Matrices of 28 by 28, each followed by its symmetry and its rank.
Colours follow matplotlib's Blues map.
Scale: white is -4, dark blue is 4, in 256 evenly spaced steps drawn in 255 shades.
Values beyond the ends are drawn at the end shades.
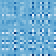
antisymmetric, rank two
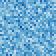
neither, full rank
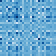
symmetric, rank three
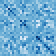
symmetric, rank five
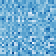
neither, rank five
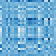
antisymmetric, rank two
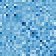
symmetric, rank five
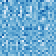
neither, rank five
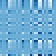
neither, rank one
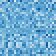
neither, rank five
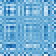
antisymmetric, rank two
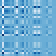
neither, rank one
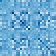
symmetric, rank three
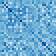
symmetric, rank five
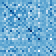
symmetric, rank five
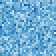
neither, full rank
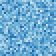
neither, full rank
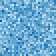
neither, full rank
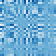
antisymmetric, rank two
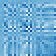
symmetric, rank three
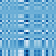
neither, rank one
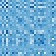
symmetric, rank three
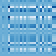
neither, rank one
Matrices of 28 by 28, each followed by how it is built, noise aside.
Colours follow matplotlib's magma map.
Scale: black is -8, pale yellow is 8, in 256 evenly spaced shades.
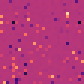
sparse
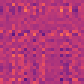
low rank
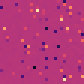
sparse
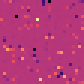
sparse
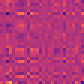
low rank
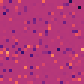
sparse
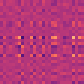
low rank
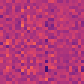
low rank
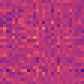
low rank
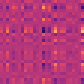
low rank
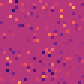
sparse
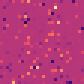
sparse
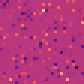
sparse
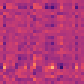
low rank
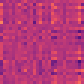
low rank
